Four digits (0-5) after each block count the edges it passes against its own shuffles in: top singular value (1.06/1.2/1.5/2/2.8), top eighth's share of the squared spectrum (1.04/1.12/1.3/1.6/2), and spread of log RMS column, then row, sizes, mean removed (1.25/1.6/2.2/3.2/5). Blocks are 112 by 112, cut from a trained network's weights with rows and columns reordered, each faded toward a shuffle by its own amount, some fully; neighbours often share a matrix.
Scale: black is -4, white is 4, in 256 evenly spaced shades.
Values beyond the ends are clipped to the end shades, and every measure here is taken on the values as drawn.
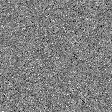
0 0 0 0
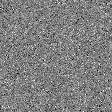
0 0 0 0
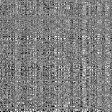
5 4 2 4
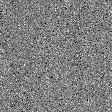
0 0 0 0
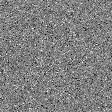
0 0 0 0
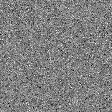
1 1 0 0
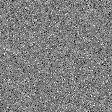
0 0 0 0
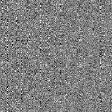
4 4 3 1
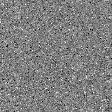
2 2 1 0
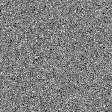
2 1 0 0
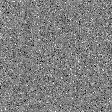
1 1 0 0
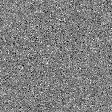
1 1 0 0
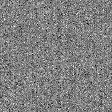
2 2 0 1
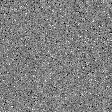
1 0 0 0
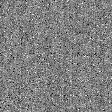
2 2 0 1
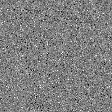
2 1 1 0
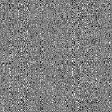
4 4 4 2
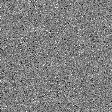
2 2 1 0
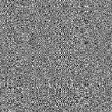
4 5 3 3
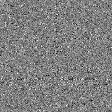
2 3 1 2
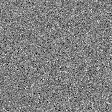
1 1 0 1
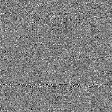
3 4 2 3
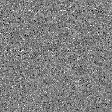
2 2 0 2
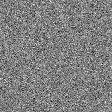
2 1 0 0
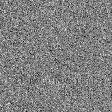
3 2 0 1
